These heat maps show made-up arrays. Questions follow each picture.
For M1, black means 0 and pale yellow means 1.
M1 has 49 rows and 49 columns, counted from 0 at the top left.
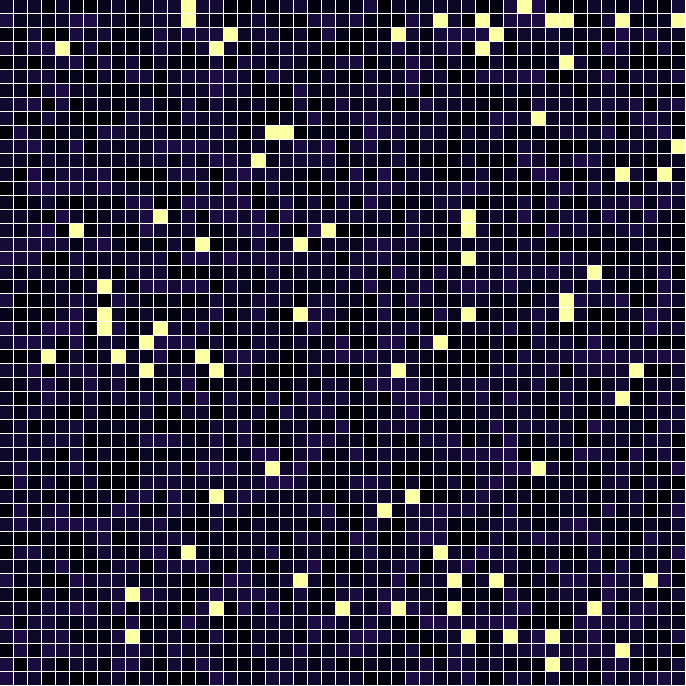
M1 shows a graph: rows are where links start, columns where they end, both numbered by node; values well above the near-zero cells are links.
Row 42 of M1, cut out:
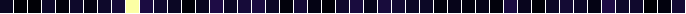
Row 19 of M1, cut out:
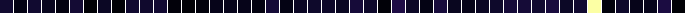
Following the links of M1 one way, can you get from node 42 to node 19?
yes
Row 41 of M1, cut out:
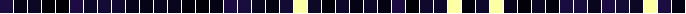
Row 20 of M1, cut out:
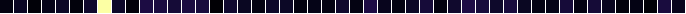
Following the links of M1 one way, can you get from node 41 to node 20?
yes
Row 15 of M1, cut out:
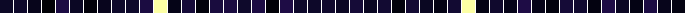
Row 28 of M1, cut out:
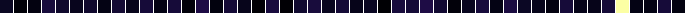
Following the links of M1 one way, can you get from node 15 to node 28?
no
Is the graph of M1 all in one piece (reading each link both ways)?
no
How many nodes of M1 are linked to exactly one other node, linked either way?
4
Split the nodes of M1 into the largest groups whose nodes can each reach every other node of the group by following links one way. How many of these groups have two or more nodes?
1
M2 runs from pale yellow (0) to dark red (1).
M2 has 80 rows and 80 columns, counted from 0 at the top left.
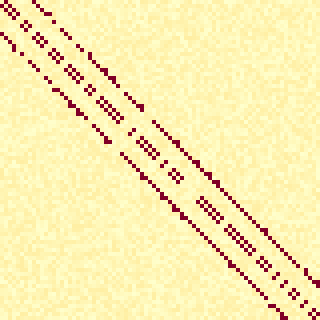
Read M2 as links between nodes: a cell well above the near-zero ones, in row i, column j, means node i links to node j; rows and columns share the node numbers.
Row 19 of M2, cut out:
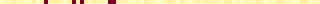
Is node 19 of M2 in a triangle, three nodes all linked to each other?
yes
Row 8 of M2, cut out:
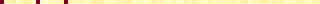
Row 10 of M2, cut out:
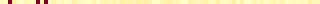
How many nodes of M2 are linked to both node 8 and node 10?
1
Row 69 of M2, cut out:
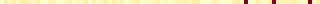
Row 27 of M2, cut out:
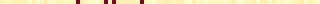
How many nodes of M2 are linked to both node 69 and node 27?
0
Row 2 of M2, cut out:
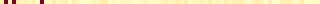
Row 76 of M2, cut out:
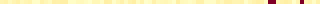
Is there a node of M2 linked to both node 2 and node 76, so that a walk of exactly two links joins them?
no
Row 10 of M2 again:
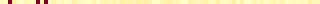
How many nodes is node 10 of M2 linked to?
3
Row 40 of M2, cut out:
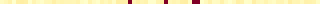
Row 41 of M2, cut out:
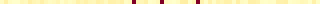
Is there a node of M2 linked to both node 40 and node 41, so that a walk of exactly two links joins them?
yes
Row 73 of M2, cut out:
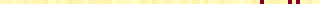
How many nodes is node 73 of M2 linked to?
3
